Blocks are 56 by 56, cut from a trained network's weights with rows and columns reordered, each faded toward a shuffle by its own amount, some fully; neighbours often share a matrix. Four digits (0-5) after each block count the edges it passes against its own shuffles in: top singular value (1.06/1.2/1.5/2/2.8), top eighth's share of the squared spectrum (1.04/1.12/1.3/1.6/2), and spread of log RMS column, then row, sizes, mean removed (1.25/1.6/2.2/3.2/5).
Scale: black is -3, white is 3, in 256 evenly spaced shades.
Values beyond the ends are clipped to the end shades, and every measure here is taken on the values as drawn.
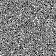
1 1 0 0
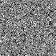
2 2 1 1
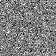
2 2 0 0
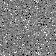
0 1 0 0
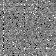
2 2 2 0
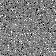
0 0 0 0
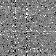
2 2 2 0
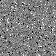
0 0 0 0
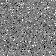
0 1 0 0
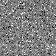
1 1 1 0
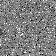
0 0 0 0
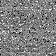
1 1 0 0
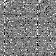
2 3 2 0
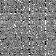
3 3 2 0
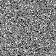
0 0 0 0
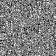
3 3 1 0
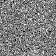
0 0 0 0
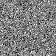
0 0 0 0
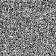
2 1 0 0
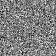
1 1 0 0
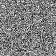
0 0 0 0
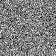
1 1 0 0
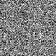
3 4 1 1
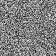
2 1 0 0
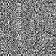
3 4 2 0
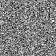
2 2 0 0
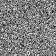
1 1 0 0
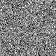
1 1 0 0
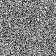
1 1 0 0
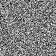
1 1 0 0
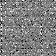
3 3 2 0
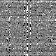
3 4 3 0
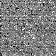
2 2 1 0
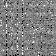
2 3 2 0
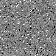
1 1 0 0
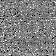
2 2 1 0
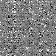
2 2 2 0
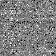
2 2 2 0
